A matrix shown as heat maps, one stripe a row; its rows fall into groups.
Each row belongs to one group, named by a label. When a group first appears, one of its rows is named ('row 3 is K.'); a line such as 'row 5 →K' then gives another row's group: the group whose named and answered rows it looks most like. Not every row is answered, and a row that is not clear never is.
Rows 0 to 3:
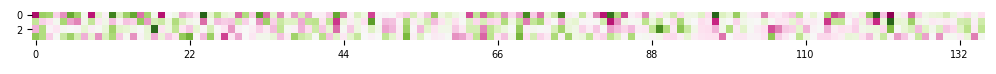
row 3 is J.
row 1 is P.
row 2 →P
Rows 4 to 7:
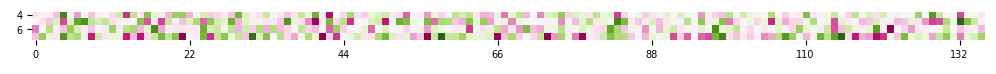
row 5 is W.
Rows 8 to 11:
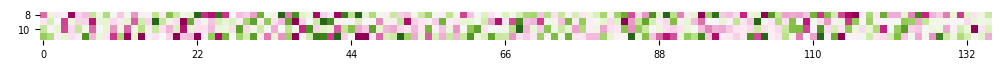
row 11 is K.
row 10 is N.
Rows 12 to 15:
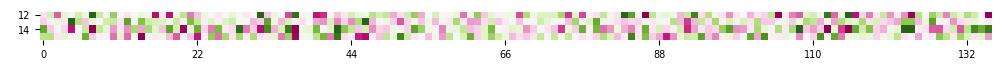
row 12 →W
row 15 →K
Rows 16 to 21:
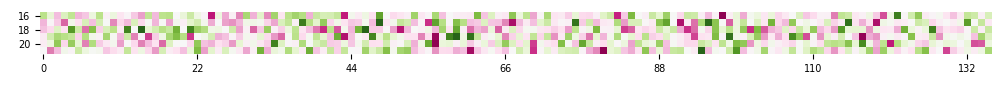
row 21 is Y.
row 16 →P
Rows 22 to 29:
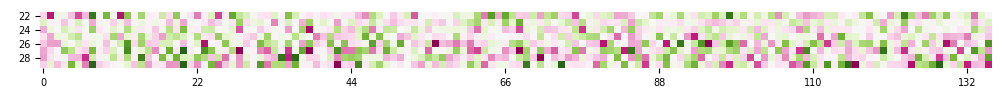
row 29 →W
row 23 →N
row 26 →Y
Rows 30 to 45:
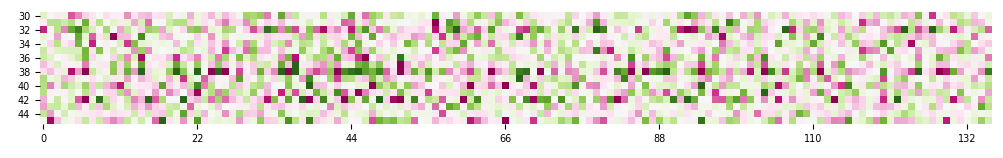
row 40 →Y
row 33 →N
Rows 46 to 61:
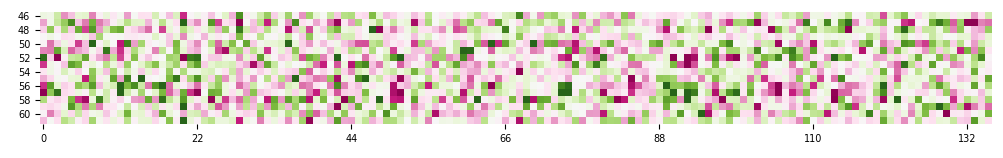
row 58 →P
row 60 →Y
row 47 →W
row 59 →W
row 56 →P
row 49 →N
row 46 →N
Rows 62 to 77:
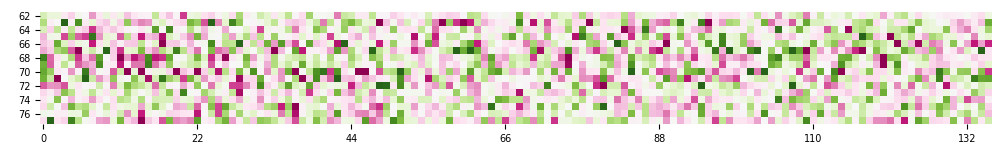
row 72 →Y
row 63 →Y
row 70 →K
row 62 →N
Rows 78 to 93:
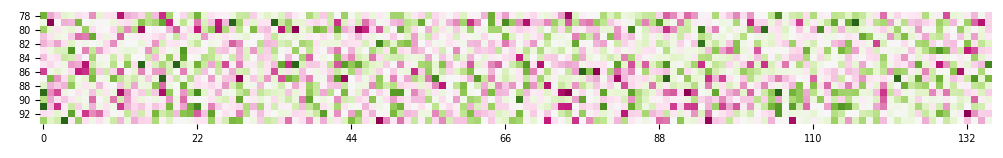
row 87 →P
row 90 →N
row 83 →W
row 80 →K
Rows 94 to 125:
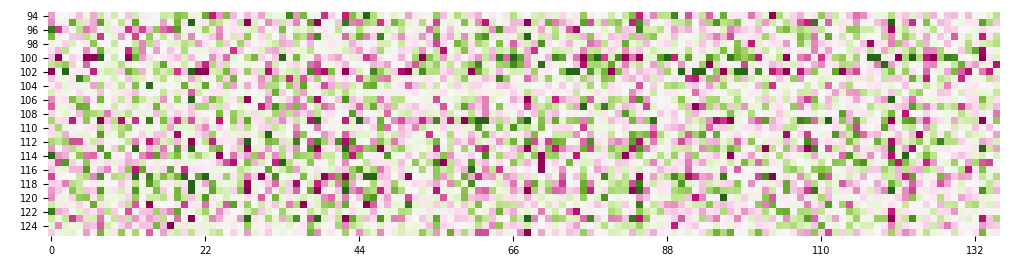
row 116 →J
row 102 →P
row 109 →N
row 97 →N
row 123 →N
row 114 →P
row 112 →N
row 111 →W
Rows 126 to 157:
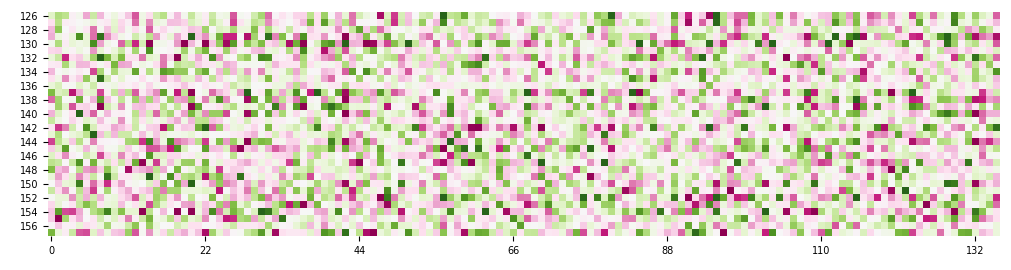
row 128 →J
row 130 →K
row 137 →N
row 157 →K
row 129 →W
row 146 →N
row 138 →W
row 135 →W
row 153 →K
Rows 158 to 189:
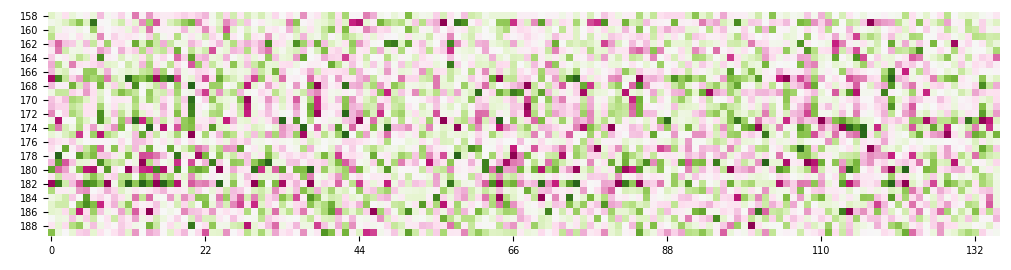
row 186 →K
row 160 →K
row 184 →J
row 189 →K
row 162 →Y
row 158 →K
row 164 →W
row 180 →P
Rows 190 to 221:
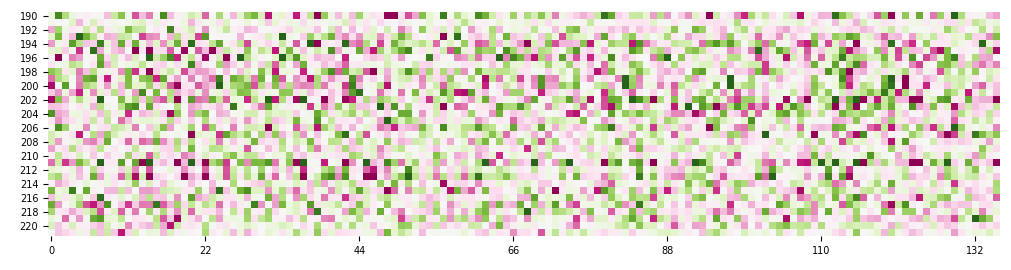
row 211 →W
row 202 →W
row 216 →W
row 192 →P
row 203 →Y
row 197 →W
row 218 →N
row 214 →Y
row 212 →K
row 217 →P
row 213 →K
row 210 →J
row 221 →Y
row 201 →J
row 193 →J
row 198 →K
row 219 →W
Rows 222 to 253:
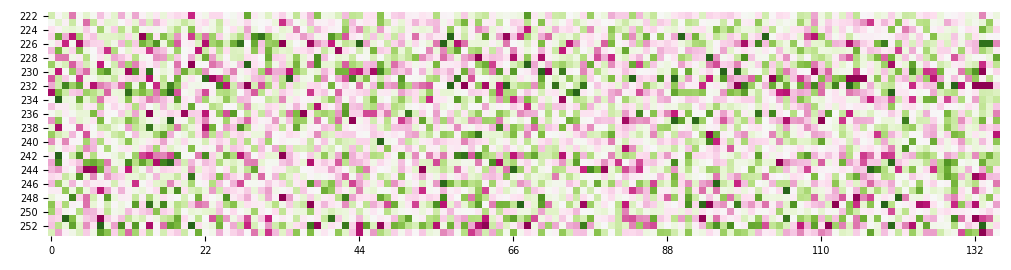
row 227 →J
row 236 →K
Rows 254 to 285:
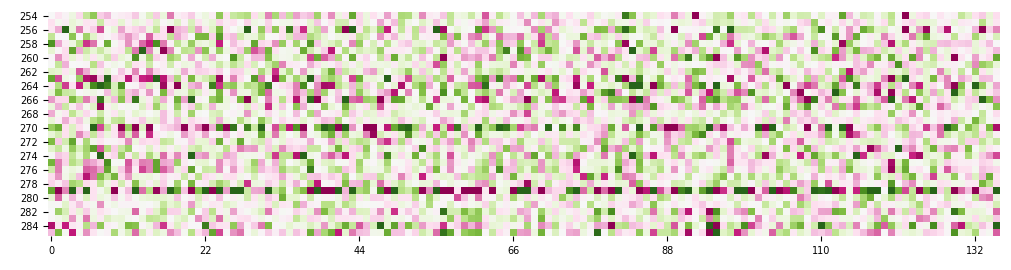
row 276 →P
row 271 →K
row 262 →K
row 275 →P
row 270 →K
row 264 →W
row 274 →W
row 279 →Y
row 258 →P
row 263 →P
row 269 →W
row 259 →W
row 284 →Y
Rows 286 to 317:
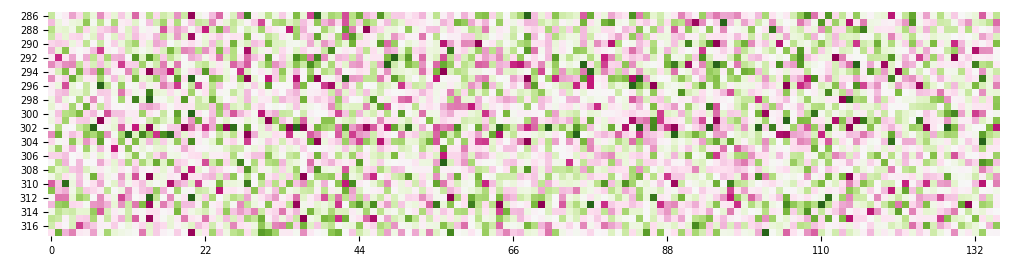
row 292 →Y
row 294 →J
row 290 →Y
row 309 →K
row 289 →N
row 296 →W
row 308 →N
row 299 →Y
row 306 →Y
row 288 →K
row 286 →N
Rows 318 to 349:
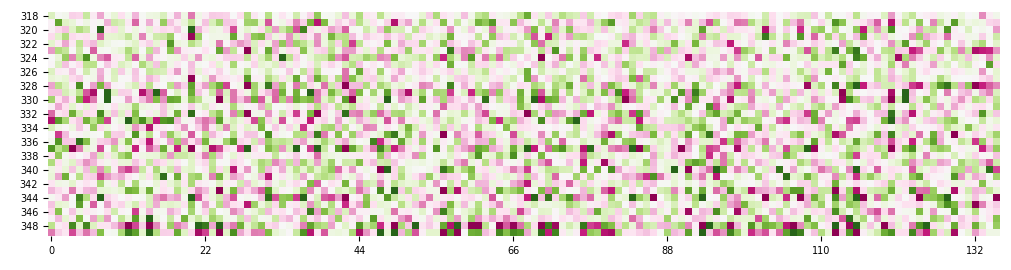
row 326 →N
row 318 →N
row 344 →W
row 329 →P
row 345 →W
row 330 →P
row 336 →J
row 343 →Y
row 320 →W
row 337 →N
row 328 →W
